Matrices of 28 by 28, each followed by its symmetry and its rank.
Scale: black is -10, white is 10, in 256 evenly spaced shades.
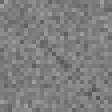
symmetric, full rank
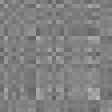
symmetric, rank three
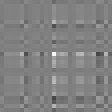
symmetric, rank one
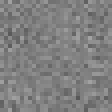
neither, rank five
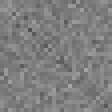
symmetric, full rank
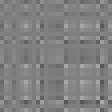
symmetric, rank one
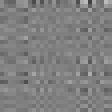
neither, rank two
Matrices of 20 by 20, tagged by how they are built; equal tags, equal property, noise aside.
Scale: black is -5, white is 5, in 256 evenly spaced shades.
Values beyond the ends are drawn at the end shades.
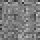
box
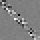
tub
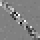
tub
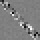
tub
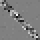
tub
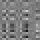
box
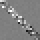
tub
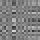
box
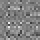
box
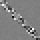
tub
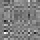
box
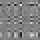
box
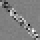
tub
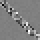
tub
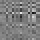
box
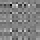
box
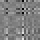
box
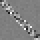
tub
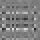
box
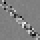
tub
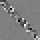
tub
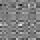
box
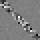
tub
